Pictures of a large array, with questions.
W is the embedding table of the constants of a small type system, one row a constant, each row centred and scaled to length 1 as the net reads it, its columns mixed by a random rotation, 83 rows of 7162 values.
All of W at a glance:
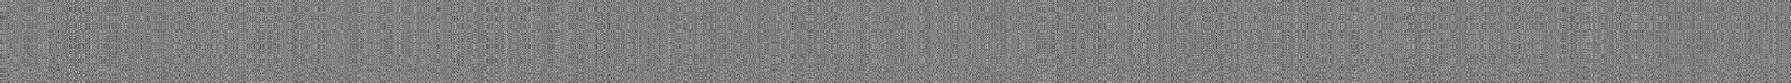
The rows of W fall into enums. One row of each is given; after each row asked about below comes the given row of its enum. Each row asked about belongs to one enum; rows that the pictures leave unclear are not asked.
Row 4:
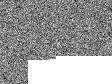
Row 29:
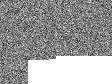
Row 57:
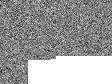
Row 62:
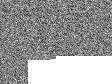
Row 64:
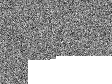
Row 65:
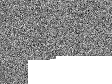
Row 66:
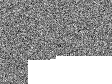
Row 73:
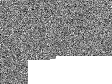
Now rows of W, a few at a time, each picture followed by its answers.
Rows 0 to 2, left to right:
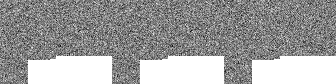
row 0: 66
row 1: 66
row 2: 57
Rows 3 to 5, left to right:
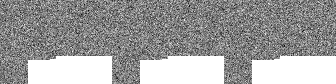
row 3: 65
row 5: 66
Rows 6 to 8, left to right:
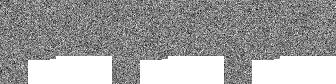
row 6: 57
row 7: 65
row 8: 73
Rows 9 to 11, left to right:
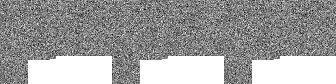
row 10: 73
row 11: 65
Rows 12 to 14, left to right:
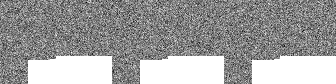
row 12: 29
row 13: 57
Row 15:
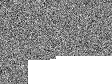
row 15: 57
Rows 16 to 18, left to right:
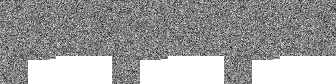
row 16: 4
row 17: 29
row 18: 4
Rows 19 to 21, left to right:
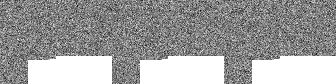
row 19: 4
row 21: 29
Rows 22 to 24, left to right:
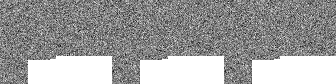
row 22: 66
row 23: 57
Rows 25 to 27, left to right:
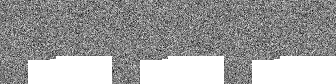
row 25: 65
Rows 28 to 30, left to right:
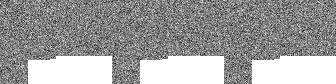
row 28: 57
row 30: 66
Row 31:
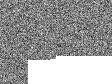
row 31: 66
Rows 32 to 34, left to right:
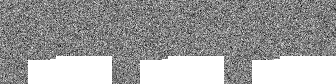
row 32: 66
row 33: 65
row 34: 4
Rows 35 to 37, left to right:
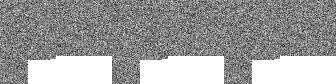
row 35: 66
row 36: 65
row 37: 66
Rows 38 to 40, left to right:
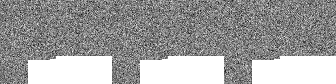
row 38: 65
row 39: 65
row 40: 57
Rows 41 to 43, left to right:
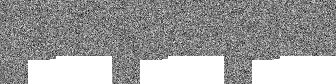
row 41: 65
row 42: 64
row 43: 29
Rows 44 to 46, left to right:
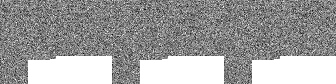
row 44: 62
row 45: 73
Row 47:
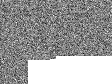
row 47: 62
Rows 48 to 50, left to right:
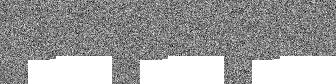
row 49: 66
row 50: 29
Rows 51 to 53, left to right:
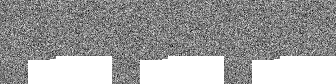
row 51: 65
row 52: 66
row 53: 65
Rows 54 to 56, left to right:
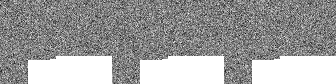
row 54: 57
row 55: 64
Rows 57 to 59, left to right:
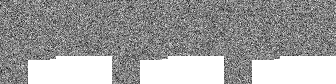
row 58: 4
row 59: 62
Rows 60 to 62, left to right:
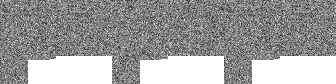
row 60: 62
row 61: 4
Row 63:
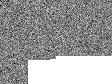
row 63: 57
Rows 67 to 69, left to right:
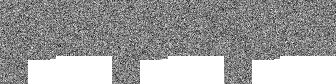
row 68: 4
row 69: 64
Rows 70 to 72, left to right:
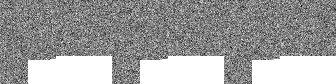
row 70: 64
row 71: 29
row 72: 4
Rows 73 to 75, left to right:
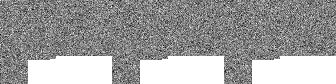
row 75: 57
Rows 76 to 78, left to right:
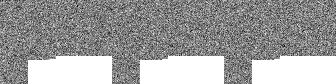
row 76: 4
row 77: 66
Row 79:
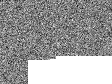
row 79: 4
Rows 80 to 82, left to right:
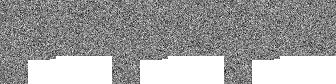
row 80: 65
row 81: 57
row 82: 57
